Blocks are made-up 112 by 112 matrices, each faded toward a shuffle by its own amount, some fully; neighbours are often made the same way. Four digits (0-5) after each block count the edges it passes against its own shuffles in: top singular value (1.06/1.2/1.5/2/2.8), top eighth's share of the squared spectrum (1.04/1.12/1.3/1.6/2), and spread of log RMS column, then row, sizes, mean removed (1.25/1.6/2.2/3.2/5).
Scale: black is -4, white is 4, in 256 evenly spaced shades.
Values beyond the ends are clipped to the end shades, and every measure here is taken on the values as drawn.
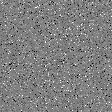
2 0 0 0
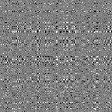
5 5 3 4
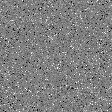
2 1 0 0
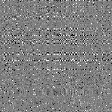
5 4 2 3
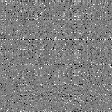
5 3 2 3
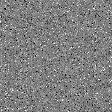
2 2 1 0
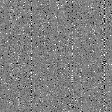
3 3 2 0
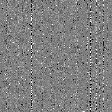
4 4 3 0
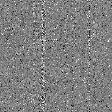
3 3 3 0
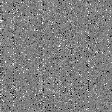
3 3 2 0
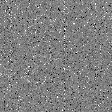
2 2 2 0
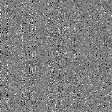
3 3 3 0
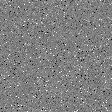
0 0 0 0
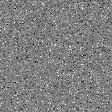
0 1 1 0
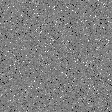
0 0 0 0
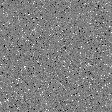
0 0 0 0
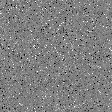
0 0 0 0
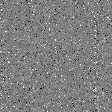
1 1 1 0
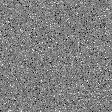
0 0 0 0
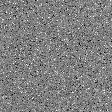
0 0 0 0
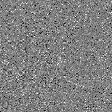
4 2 1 1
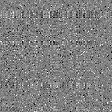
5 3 2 2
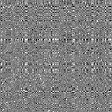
5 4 3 3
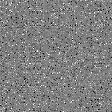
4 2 1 1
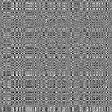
5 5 4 4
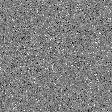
2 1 0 0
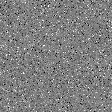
2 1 0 0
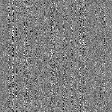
2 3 4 0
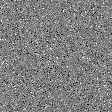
1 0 0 0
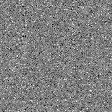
3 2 0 0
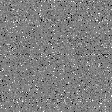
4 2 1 1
